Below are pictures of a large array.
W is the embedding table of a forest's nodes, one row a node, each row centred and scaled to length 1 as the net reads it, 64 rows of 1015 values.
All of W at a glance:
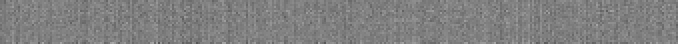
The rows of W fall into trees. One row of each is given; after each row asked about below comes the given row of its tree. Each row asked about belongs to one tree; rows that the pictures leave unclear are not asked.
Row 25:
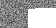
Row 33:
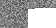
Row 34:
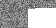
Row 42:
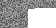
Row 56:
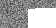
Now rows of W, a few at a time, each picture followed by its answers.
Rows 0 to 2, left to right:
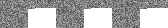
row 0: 56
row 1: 56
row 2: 33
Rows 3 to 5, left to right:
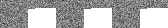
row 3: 56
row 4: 33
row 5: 25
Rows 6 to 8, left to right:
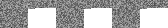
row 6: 42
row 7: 25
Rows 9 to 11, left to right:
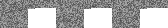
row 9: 34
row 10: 25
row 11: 25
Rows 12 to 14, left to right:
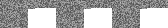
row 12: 42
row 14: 25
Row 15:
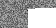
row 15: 34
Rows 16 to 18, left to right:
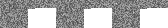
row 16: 34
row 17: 34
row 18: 42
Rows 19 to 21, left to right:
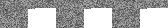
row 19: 56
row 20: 42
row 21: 42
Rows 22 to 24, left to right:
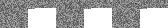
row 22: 56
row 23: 34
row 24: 25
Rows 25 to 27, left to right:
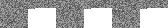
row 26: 56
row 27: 56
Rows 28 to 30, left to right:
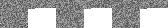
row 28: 33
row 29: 56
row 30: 33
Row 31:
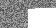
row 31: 56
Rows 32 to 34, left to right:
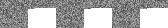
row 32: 56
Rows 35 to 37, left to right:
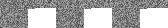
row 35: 34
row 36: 42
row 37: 33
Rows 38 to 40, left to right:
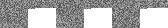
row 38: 25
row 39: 56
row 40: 42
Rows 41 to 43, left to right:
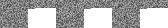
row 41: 33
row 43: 33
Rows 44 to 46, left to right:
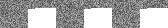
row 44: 56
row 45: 34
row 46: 56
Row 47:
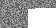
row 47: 25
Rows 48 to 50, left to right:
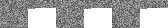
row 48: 34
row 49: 25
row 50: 42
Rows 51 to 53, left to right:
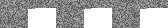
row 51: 25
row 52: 34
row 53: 42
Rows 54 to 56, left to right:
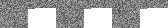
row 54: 33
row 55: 25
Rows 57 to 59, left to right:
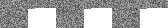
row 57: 25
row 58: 56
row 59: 42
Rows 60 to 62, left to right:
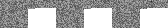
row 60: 34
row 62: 25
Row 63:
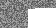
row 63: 56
